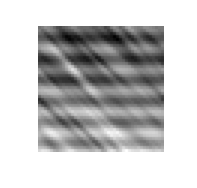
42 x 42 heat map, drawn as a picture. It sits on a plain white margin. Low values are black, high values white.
Stripes: horizontal, repeating 6 times. Histogram: bell-shaped. Lone odd cells: none. Slope: up to the bottom.
